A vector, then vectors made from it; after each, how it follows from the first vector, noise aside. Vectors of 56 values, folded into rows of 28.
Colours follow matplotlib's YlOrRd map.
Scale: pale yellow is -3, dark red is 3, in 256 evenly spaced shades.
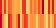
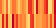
reversed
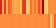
partly zeroed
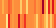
partly zeroed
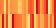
reversed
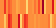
partly zeroed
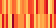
reversed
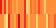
partly zeroed
